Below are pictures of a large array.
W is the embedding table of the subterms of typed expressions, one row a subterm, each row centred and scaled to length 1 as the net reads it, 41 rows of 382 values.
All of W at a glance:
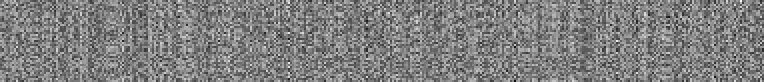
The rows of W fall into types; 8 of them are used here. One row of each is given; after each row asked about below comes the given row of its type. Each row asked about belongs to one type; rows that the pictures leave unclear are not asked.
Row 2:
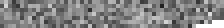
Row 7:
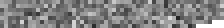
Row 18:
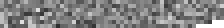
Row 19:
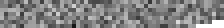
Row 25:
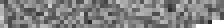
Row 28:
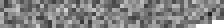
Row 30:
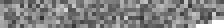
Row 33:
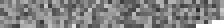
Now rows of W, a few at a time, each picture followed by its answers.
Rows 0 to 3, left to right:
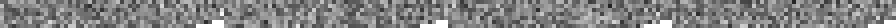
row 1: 33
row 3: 28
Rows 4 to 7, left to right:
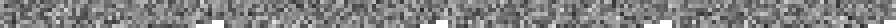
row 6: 7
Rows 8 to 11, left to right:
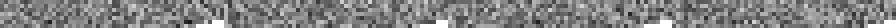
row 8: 28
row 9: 25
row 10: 30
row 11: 2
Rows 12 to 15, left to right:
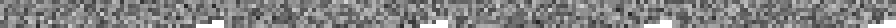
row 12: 19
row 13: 7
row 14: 30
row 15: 30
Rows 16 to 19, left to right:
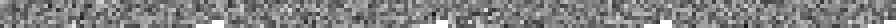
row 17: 28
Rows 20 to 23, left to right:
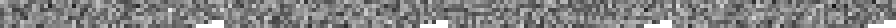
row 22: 18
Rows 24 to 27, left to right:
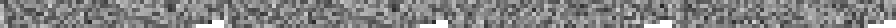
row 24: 25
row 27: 2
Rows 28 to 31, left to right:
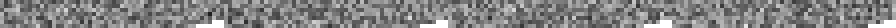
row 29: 25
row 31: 33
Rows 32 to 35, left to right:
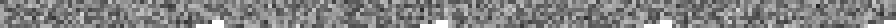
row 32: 25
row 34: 30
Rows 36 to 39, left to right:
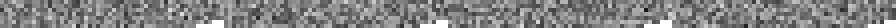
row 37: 7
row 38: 18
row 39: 19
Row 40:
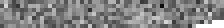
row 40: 2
